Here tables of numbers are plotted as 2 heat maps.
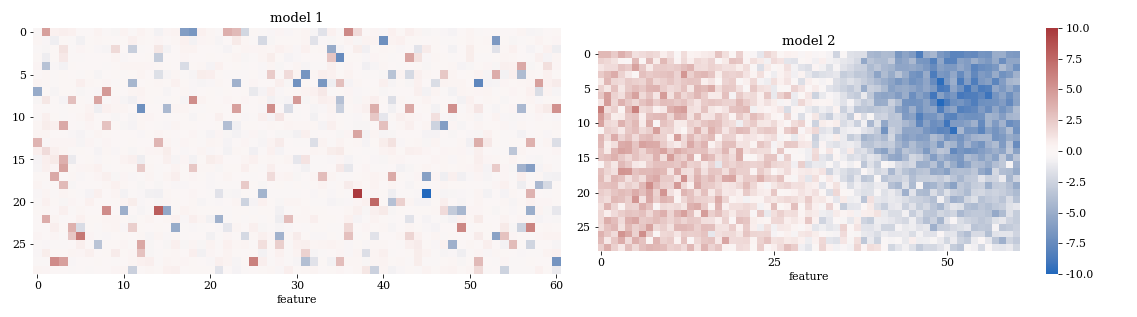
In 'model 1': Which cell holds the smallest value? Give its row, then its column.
19, 45
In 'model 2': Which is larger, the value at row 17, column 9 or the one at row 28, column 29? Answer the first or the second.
the first
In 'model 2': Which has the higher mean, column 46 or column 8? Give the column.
8
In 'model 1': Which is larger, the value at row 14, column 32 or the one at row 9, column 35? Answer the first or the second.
the first
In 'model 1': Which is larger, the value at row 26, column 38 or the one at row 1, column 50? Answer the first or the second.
the second
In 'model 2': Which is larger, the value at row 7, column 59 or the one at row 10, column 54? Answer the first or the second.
the second
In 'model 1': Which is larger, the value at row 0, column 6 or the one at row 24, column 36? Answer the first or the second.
the second
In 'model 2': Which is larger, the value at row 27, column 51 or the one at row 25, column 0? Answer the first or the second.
the second
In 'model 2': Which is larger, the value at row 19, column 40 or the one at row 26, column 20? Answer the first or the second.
the second
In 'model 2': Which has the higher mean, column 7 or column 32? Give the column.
7
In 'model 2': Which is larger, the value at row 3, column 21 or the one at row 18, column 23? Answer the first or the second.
the second
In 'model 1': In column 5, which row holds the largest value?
24
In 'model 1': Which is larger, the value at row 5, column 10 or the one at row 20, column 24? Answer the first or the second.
the first
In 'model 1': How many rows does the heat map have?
29
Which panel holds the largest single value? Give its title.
model 1
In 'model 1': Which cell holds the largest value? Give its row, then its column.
19, 37
